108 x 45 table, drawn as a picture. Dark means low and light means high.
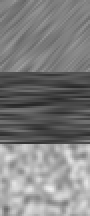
The table splits into 3 rows of 1 panel. Panel 1,1: middling, slanting up to the right, faint in contrast. Panel 2,1: low, streaked across. Panel 3,1: high, blotchy.
